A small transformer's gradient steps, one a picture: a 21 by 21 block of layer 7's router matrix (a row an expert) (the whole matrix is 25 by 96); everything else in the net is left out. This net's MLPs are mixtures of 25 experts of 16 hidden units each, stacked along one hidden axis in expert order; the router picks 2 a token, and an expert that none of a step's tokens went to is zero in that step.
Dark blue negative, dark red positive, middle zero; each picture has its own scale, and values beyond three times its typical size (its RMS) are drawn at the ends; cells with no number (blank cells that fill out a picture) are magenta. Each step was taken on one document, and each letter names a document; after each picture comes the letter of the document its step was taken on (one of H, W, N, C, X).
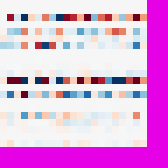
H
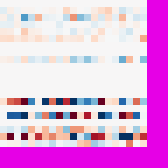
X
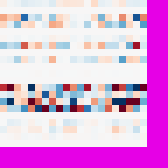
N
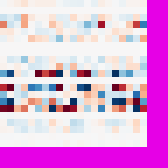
N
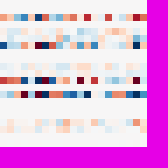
H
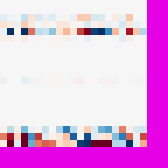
X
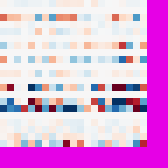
N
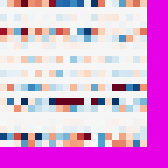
N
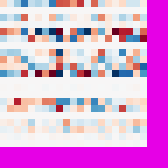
N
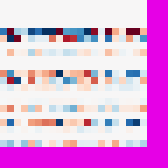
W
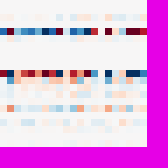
W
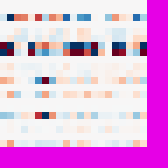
H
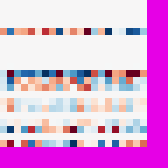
W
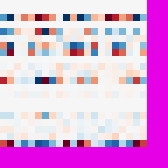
H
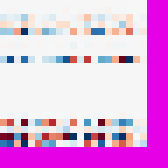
X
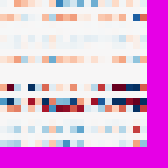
N
